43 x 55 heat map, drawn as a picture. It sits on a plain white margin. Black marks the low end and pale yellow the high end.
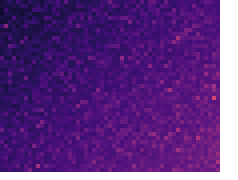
Ninth with the lowest average: top left. Odd rows or columns: none. Slope: up to the bottom right. Stripes: none. Mirror symmetry: none. Ninth with the highest average: bottom right. Grain: fine.
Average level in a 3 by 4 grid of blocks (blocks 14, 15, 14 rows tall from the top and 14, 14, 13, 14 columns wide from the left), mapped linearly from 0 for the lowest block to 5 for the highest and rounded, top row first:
0 1 2 3
1 2 3 4
2 3 4 5
